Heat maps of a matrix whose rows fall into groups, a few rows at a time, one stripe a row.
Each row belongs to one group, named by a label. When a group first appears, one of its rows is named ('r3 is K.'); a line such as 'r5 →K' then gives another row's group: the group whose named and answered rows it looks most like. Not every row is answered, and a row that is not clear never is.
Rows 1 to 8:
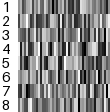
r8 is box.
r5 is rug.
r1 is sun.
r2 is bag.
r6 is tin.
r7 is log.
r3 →tin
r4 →tin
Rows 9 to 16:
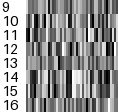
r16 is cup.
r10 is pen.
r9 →rug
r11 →log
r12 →tin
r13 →tin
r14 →rug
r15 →rug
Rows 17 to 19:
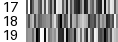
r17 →bag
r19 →pen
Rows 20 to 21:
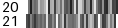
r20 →rug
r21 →log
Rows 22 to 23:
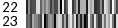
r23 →bag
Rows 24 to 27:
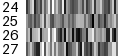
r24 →log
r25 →pen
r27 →pen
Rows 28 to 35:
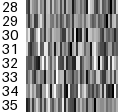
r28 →log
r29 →pen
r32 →pen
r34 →tin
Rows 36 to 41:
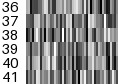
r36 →rug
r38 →cup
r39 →sun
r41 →box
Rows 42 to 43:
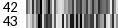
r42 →bag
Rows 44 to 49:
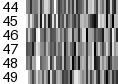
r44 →sun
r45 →tin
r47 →box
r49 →rug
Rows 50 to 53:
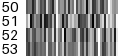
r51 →bag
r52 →log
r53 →log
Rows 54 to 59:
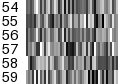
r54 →cup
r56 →cup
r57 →pen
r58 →rug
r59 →tin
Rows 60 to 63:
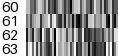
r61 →sun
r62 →bag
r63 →bag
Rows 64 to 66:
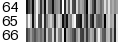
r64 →cup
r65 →bag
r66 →log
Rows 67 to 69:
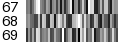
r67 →box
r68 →rug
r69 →box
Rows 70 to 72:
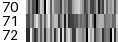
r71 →cup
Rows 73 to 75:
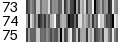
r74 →tin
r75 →box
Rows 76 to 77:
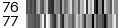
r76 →box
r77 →pen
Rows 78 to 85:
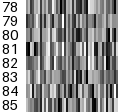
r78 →sun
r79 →cup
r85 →tin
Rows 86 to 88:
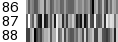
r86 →pen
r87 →bag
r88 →log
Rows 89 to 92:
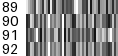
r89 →rug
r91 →cup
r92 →log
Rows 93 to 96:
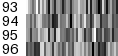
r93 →rug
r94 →rug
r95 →rug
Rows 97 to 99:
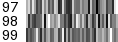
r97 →tin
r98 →pen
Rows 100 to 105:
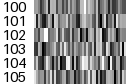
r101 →pen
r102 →box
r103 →log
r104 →rug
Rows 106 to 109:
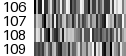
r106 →bag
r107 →tin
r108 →bag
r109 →box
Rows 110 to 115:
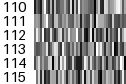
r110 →cup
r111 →sun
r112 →bag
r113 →sun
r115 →tin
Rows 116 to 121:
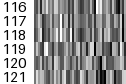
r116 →sun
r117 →log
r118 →log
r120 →pen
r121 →tin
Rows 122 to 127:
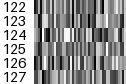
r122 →cup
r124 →bag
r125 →sun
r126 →cup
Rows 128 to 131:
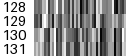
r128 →sun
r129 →cup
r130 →tin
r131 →tin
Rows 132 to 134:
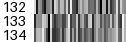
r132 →pen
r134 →bag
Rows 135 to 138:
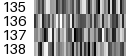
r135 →rug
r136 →log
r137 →pen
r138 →sun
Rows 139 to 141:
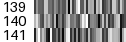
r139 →box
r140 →rug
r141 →bag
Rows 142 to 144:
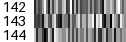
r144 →pen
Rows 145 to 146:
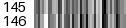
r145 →box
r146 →box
